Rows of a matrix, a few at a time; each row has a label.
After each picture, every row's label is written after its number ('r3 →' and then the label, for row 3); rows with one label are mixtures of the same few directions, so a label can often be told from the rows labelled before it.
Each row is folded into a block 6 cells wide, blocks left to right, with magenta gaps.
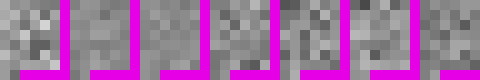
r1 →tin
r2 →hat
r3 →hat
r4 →hat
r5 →tin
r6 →tin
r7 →tin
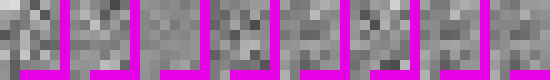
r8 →tin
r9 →hat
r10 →hat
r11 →tin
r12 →hat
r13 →hat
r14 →hat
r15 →hat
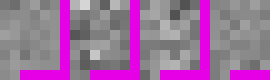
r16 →tin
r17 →tin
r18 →hat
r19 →hat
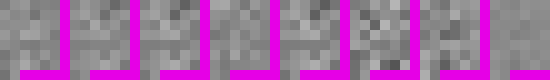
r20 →hat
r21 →hat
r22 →hat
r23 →tin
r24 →hat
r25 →hat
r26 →hat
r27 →hat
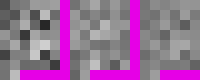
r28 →tin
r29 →hat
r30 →tin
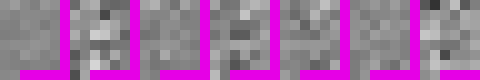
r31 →tin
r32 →hat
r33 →tin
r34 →hat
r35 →hat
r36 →hat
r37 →tin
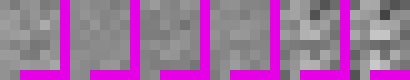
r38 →tin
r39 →hat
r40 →tin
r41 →hat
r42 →hat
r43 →hat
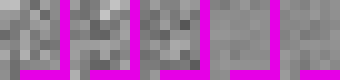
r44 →tin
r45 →hat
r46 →tin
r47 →tin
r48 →hat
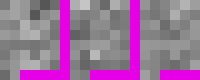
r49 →hat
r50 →tin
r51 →hat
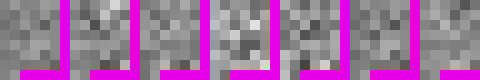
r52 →tin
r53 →hat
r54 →hat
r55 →tin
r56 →hat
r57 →tin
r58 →hat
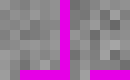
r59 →hat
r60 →tin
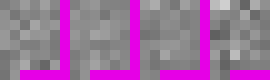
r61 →hat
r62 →hat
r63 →tin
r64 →tin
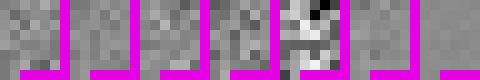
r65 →hat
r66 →tin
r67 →hat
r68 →tin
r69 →hat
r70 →tin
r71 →tin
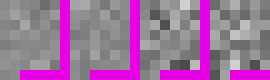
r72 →hat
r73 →tin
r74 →hat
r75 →hat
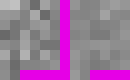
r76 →tin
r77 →hat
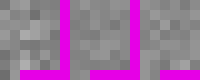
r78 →hat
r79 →tin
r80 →hat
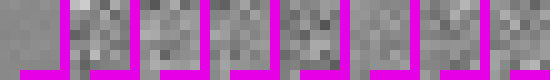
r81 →tin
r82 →tin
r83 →tin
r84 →tin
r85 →tin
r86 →tin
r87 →hat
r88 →hat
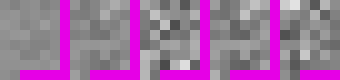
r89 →tin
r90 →hat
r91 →hat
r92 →hat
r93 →tin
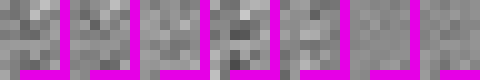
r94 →hat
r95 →hat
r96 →tin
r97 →hat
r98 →hat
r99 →hat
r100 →hat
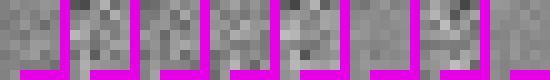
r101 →tin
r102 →tin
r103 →tin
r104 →hat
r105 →tin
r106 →tin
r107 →hat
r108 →tin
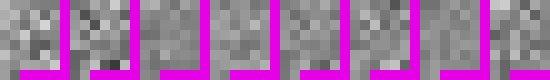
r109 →tin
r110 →hat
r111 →tin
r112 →tin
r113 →hat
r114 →hat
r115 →tin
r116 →tin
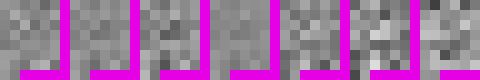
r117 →hat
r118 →hat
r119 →hat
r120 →hat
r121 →hat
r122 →hat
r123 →tin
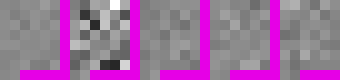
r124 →hat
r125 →hat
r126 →tin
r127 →hat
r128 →tin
